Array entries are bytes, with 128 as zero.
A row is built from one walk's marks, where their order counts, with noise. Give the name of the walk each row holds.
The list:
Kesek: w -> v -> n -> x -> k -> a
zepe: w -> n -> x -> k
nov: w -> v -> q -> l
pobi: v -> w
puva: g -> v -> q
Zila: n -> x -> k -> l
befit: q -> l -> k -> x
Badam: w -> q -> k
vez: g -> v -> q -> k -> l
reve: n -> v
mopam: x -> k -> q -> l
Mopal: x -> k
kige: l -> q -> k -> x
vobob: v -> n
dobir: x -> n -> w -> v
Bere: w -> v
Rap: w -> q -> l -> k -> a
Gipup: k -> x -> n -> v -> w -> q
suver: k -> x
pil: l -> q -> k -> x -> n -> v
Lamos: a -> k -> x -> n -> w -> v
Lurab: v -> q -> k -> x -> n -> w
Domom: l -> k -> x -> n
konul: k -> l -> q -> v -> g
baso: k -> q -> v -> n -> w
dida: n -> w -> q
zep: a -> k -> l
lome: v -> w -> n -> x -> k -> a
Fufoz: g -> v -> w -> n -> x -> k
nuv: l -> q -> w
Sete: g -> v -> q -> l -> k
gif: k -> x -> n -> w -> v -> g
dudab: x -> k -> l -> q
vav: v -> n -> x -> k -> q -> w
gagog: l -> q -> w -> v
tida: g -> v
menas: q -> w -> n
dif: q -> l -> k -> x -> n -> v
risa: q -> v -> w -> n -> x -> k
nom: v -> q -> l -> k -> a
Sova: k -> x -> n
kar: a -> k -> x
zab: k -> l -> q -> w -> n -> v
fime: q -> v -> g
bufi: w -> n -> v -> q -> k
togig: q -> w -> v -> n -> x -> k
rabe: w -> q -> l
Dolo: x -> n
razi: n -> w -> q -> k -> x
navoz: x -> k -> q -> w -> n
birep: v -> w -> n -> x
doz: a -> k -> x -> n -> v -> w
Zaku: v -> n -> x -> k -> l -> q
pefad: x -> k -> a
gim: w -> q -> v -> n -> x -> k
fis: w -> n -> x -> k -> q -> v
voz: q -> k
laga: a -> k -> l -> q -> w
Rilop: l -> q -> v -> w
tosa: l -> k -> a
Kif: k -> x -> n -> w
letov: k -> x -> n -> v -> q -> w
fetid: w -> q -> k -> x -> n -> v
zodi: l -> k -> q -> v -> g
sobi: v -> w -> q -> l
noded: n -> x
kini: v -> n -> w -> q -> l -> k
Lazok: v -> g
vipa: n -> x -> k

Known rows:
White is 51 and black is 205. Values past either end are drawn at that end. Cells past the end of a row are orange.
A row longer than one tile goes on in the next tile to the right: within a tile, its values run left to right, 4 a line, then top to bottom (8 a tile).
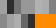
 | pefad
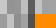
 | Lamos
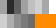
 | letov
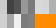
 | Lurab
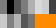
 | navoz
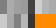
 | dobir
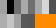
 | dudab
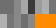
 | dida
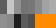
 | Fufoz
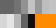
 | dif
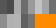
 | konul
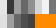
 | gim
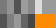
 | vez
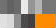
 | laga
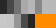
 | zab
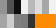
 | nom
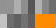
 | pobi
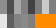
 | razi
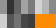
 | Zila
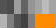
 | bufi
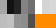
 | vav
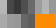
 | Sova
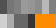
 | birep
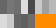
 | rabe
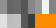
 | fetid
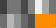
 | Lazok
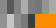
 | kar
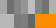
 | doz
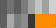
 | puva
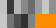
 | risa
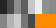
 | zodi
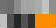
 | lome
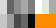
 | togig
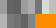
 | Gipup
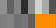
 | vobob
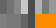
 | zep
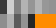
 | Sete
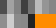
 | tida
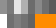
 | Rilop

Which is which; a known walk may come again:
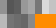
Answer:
Gipup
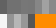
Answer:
Kif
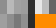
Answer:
Bere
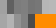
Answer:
suver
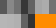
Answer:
reve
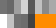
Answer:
nuv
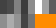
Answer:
fime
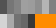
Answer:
birep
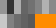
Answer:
zepe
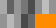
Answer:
voz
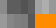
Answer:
Dolo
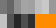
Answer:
lome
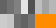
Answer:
rabe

